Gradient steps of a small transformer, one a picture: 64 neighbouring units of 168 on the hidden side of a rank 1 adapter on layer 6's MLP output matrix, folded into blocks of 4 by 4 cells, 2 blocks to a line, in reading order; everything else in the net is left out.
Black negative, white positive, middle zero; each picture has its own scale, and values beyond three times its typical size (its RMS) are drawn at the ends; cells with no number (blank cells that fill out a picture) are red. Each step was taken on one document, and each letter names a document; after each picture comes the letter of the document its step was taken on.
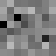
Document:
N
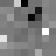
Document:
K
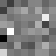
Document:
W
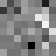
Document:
W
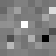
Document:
N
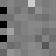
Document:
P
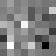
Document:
N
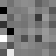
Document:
P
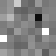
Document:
K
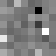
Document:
K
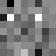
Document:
K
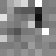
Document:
K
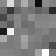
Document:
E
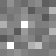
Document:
N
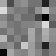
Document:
W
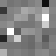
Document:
W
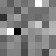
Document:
E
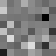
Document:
W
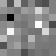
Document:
K
